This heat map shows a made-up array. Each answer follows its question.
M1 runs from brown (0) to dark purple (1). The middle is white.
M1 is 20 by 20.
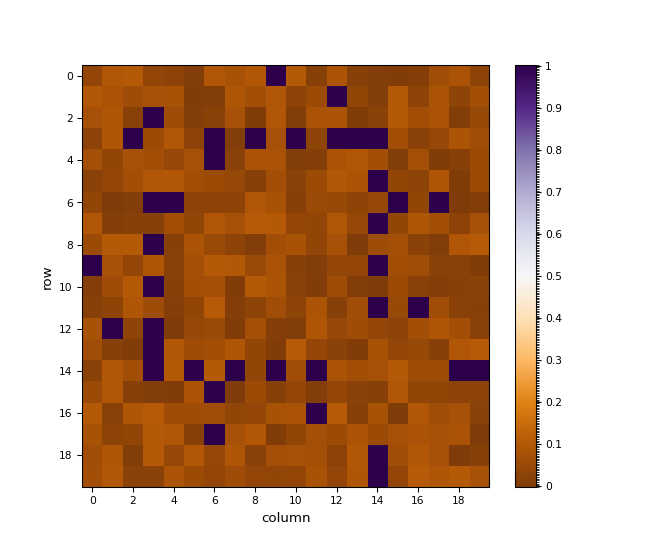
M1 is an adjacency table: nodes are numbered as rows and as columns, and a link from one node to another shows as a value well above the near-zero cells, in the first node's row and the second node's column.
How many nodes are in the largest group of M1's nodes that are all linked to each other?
2
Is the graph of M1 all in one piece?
yes
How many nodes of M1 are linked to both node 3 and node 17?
1
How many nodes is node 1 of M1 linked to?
1
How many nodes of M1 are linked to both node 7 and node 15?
0
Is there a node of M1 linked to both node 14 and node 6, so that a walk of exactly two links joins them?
yes
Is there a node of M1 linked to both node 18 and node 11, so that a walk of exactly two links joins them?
yes
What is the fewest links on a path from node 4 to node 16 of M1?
5
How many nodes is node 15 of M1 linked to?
1
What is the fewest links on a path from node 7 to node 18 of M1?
2
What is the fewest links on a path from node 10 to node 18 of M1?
3
